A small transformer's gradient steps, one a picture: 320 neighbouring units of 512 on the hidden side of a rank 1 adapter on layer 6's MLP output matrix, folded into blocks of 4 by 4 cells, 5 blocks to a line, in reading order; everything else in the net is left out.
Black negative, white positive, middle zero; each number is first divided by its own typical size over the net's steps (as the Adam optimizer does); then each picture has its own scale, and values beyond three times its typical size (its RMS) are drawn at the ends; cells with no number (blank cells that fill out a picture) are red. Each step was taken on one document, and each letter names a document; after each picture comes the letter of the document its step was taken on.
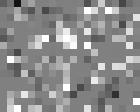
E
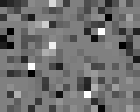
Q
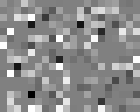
E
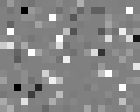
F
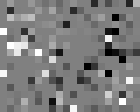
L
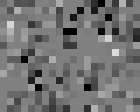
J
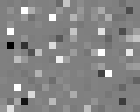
F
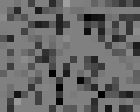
Q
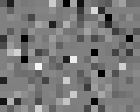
J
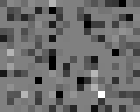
Q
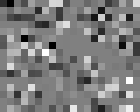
Q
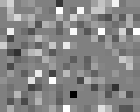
J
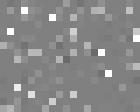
F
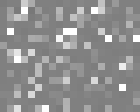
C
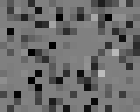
L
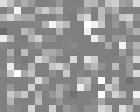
E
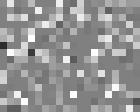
J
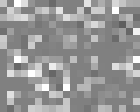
E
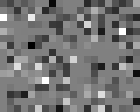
E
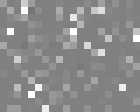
C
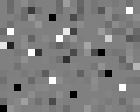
F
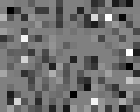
Q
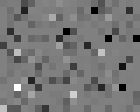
C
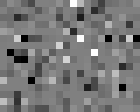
J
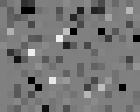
C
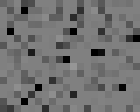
C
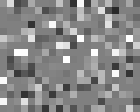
J
